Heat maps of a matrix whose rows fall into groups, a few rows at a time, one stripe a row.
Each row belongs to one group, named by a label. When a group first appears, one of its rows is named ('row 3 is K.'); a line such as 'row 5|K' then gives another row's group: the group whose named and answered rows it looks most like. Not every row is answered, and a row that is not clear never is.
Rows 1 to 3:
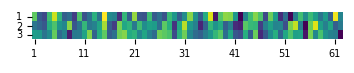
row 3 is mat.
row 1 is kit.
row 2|mat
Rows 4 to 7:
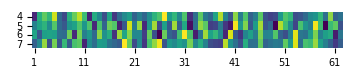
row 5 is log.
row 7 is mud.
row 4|log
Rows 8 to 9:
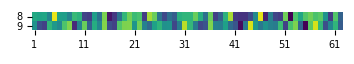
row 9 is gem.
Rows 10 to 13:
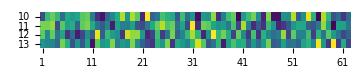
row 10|log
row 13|kit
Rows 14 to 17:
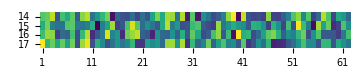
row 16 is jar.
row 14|log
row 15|gem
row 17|log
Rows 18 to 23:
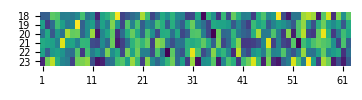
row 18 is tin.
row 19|mat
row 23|log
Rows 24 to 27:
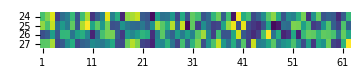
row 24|jar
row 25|log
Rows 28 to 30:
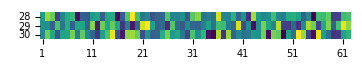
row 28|gem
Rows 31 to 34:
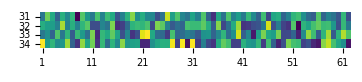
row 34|log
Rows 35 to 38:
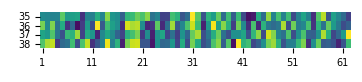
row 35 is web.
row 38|jar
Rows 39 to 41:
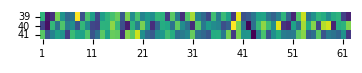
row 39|mat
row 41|jar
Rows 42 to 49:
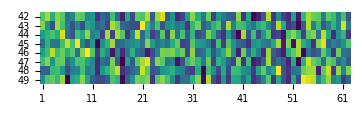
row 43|kit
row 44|log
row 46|log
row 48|tin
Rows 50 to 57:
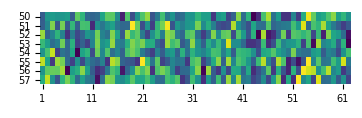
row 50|tin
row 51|mud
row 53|web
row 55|kit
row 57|web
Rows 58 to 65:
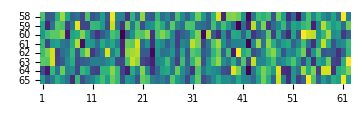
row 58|kit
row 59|mat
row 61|gem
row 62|jar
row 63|gem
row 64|tin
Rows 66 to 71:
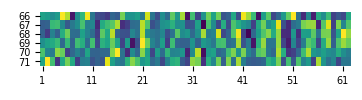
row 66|log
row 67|tin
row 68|tin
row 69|tin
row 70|kit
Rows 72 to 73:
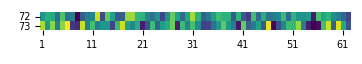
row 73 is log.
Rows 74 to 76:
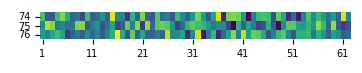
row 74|kit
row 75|mud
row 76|kit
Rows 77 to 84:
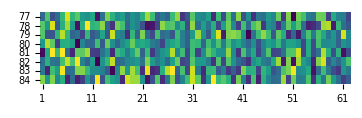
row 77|web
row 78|log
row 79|kit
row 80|web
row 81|log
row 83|log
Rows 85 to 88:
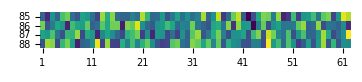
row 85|tin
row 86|jar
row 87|gem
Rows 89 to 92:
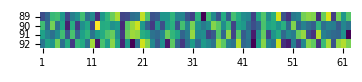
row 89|tin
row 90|jar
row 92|tin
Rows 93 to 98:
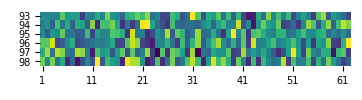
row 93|web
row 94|tin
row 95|kit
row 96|gem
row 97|log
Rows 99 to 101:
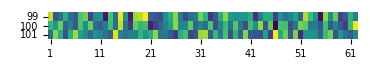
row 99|gem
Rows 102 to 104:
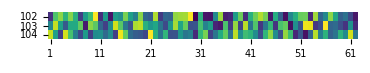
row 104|kit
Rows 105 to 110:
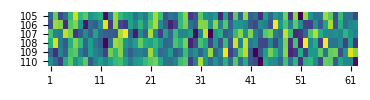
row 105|web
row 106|web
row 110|web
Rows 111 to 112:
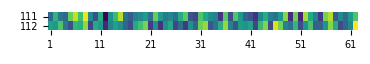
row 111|web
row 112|gem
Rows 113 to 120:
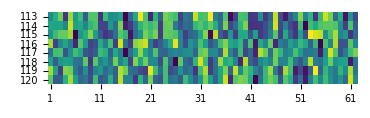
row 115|mud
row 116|gem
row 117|gem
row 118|mat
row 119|kit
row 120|kit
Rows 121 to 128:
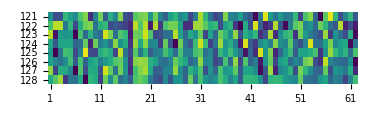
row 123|jar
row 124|mat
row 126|jar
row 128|jar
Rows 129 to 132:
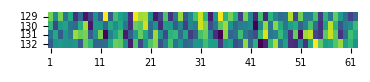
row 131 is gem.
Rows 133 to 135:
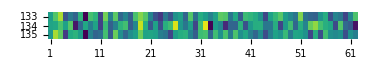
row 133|jar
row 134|mud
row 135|web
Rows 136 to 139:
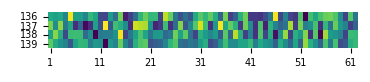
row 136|mud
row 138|web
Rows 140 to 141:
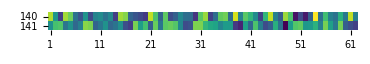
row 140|kit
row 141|mud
